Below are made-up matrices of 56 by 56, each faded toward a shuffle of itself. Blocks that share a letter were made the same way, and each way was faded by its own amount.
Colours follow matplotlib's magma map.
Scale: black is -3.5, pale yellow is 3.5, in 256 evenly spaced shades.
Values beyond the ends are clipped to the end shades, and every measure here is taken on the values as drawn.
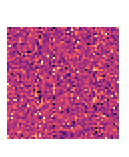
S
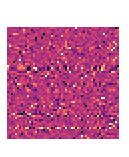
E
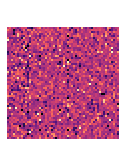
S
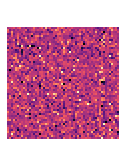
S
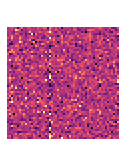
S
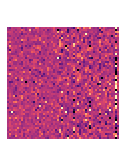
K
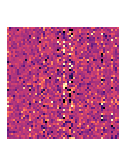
K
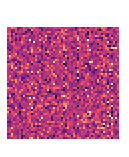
S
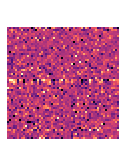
E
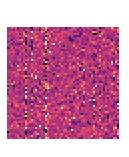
K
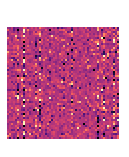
K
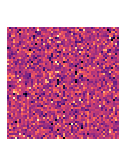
S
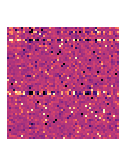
E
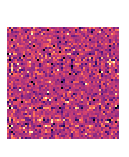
E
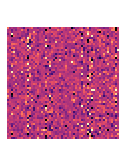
K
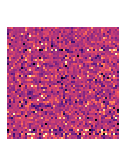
E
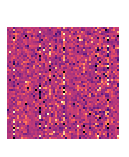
K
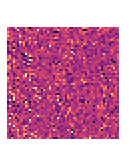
S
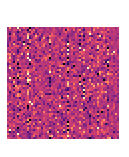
K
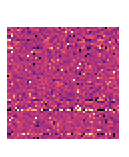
E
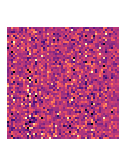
K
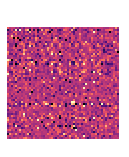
E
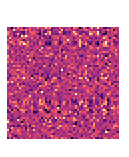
E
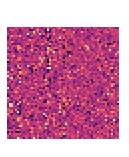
S
